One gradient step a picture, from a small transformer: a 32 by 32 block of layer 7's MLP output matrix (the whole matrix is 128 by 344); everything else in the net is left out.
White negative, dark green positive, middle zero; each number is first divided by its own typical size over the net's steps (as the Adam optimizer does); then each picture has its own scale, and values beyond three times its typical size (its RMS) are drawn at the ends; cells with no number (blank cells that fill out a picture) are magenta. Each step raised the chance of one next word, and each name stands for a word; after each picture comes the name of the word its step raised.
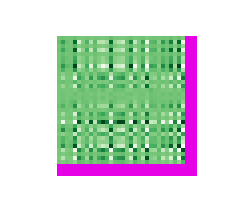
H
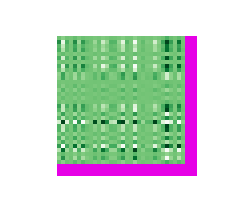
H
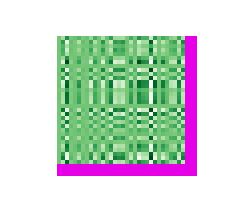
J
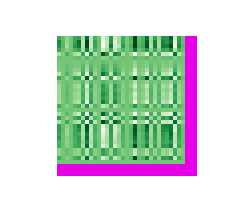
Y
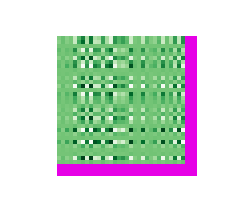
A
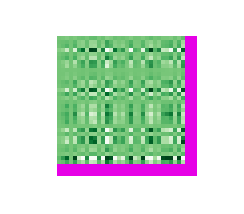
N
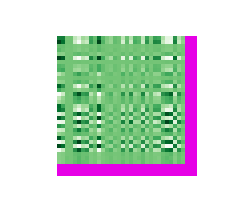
A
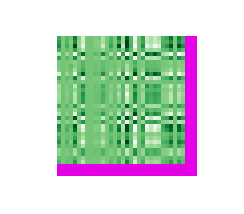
Y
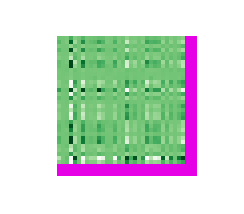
N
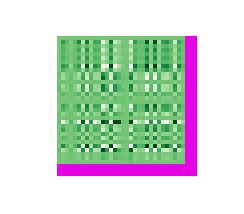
H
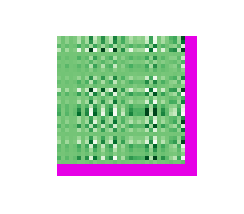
N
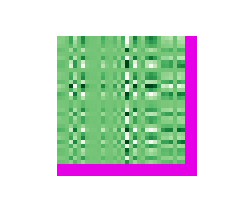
A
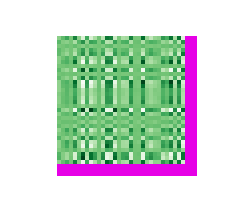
J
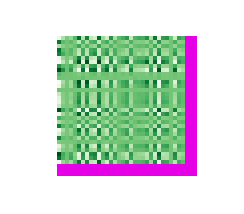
J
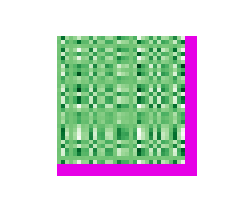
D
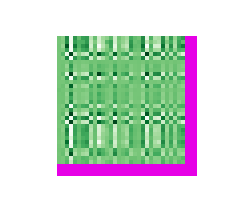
Y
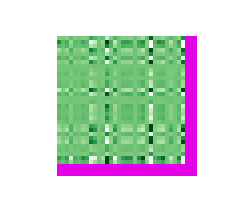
N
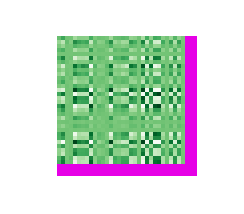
D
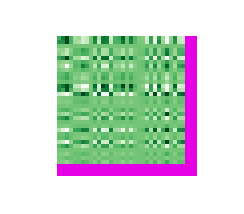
A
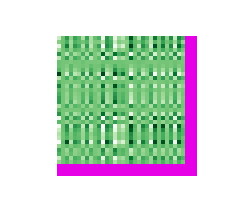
Y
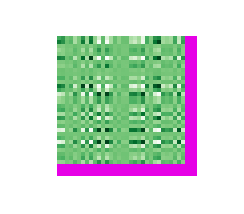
A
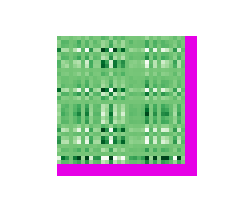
N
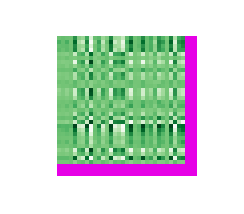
Y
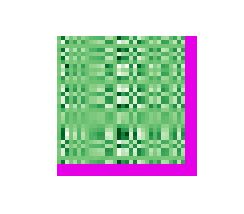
D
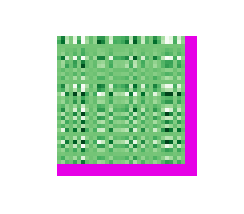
A
